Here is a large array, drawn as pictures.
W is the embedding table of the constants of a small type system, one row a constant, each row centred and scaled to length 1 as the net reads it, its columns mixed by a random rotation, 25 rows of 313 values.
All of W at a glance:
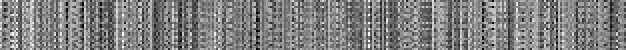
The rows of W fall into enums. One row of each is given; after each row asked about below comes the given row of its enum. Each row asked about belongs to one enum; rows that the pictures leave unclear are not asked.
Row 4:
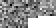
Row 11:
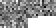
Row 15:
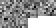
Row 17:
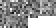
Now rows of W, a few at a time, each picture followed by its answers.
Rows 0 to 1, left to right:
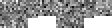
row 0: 11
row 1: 4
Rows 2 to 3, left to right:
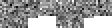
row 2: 4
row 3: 11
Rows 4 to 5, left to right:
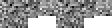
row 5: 4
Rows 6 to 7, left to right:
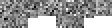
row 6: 15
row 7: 17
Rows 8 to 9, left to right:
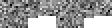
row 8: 4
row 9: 15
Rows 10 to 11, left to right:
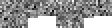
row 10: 15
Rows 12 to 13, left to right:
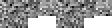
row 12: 4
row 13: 4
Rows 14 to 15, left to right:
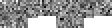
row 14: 11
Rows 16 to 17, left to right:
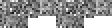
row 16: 17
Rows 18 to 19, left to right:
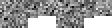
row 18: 15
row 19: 4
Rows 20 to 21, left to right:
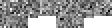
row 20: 17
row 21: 15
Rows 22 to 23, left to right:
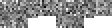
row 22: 11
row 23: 17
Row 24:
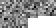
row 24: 15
